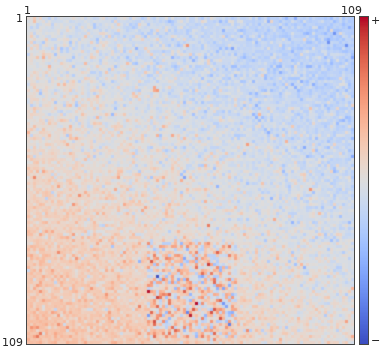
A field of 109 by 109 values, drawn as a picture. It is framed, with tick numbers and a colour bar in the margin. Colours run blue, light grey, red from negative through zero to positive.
Mirror symmetry: none. Odd patch: rougher, in the bottom middle. Ninth with the lowest average: top right. Slope: up to the bottom left.
